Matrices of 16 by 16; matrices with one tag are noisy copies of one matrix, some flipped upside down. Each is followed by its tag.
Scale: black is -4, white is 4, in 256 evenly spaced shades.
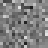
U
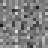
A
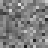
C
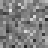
C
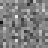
A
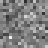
C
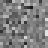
U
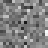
U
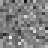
C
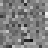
U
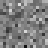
C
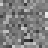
U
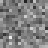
C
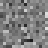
U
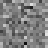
U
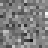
U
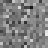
U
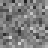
C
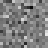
U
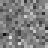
C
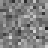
C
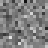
C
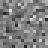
C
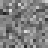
C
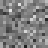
C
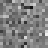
U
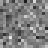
C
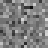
U
